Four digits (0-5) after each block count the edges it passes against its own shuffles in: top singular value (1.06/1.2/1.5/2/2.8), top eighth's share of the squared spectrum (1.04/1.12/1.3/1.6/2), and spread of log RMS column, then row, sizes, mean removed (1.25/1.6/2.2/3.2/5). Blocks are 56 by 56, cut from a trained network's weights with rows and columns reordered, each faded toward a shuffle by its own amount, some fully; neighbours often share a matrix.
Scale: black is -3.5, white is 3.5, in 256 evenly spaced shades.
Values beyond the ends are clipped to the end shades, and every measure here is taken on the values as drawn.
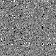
2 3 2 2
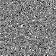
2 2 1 1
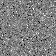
1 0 0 0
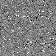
2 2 0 1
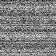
4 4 0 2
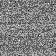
1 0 0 0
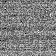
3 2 0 0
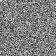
2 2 0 0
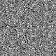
3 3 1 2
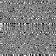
4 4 0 3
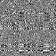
4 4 0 3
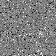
2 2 0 1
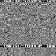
4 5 0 3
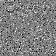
2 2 0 1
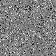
2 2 0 1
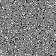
1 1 0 0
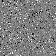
0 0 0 0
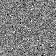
0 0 0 0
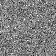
0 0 0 0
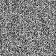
0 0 0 0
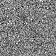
1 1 0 0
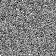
0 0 0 0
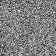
0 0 0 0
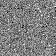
0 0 0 0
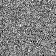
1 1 0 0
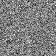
2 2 0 0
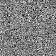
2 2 0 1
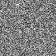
2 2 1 1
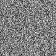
2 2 0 0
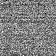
2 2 0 0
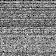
4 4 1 2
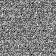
1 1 0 0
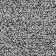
1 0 0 0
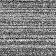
4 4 0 2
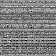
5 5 1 3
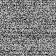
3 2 0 0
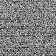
2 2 0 0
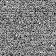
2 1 0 0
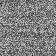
1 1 0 0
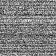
4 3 0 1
